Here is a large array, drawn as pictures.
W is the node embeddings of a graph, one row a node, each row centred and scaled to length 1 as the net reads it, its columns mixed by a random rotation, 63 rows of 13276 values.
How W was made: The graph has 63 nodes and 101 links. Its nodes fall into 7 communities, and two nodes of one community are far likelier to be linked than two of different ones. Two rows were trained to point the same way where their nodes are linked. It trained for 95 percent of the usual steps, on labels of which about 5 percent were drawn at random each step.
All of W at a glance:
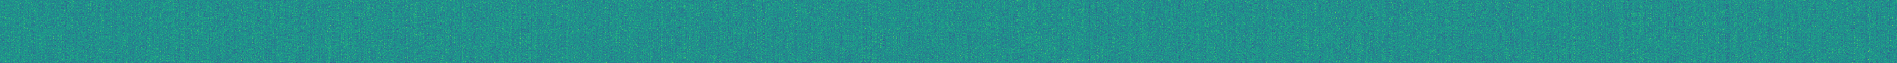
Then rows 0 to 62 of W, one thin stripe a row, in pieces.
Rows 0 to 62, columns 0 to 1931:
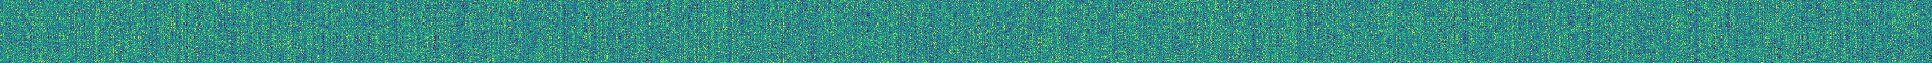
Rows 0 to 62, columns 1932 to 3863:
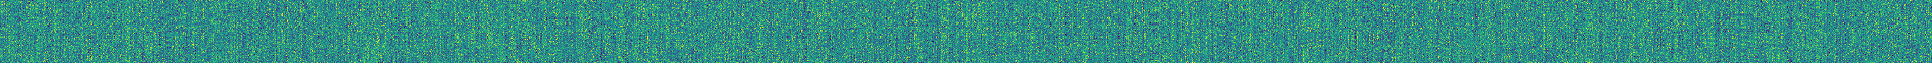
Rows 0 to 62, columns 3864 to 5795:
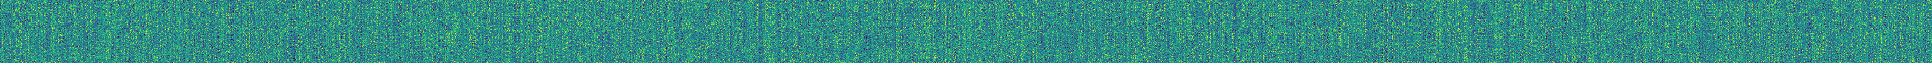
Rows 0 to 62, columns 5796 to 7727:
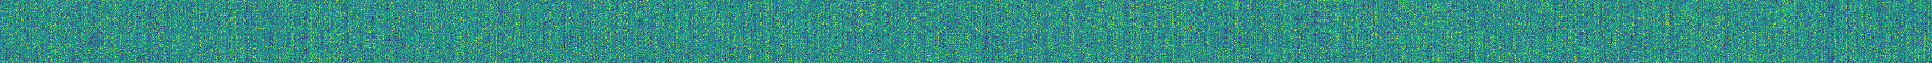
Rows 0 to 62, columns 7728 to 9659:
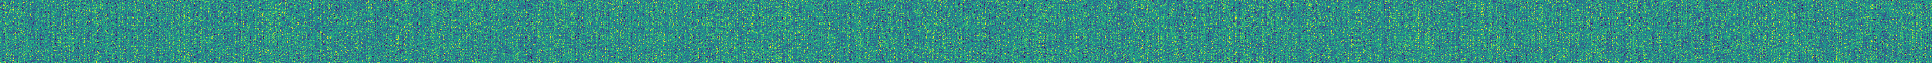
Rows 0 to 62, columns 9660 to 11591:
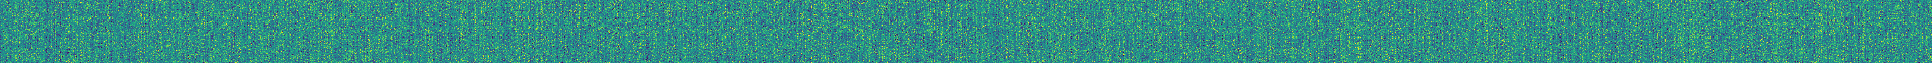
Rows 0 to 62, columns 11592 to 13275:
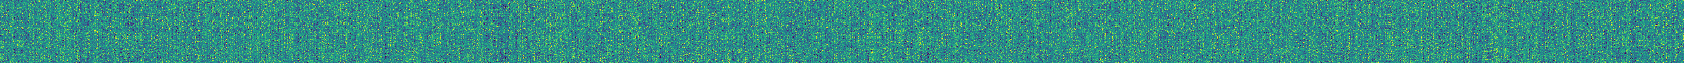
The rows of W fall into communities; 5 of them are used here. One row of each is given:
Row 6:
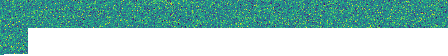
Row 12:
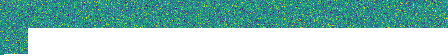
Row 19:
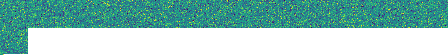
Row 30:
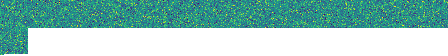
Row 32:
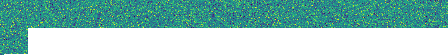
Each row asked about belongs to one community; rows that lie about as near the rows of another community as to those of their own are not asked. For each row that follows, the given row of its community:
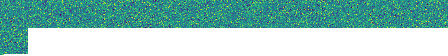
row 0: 19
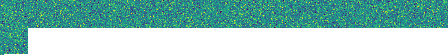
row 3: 30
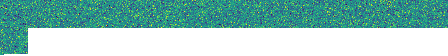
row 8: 32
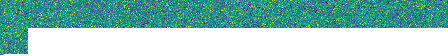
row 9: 30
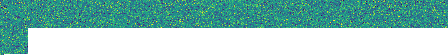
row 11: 32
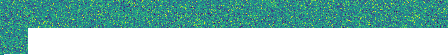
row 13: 30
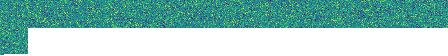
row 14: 12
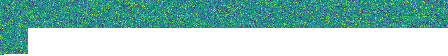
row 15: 30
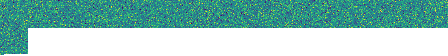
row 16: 12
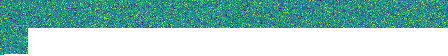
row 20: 32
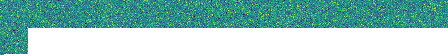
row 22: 12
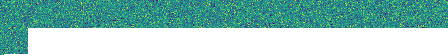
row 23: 12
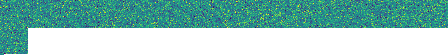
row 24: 12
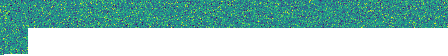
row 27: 32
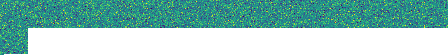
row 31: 19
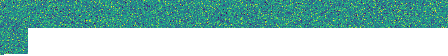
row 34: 12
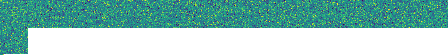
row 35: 19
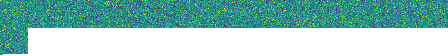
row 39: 19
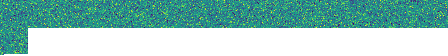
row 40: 32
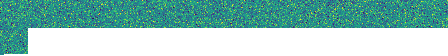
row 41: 12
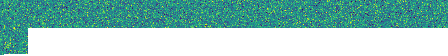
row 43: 19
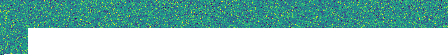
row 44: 32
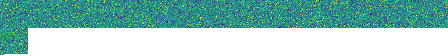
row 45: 32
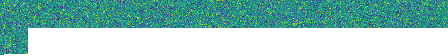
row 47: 19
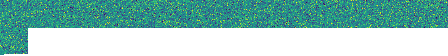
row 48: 6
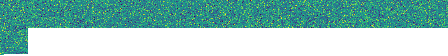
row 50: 19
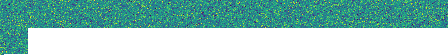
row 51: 30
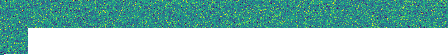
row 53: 6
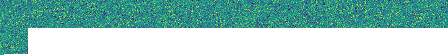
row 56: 6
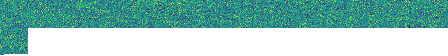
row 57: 6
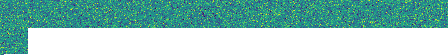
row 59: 12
